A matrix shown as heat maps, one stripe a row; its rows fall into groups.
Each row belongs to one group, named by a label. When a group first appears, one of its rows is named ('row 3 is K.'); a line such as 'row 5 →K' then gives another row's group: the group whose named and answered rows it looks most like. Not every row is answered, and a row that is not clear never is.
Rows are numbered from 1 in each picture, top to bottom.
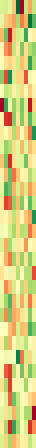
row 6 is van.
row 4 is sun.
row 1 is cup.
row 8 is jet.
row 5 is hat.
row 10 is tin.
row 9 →sun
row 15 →sun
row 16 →tin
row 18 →van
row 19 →sun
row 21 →sun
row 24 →hat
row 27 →sun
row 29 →jet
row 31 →jet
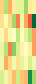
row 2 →tin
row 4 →jet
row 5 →sun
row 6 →hat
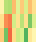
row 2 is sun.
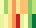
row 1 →hat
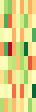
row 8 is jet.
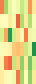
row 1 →jet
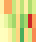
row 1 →sun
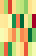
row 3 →hat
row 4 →van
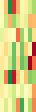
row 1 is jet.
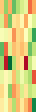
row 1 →jet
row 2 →van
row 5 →van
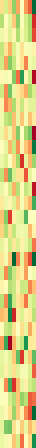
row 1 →tin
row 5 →van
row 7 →van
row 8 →sun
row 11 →tin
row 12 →cup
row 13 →van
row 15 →tin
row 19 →tin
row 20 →van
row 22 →van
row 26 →cup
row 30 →tin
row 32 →cup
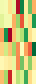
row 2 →cup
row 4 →tin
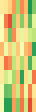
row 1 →hat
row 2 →sun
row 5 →sun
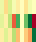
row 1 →van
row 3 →tin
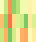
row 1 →jet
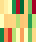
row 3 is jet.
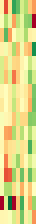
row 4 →tin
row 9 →hat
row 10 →sun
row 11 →hat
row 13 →sun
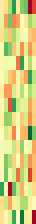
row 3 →jet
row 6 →hat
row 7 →sun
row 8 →jet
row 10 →hat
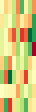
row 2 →tin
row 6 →van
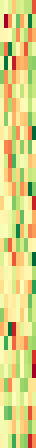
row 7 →sun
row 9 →hat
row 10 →tin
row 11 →sun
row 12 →jet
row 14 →hat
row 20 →tin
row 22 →hat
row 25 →hat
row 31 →hat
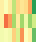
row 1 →tin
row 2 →sun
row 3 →cup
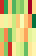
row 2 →tin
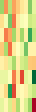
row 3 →sun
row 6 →cup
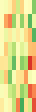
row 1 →cup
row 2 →sun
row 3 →tin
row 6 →van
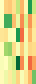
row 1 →hat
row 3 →cup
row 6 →tin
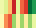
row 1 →hat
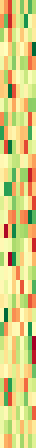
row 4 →tin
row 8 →hat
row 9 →jet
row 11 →van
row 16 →hat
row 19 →jet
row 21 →cup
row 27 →tin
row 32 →sun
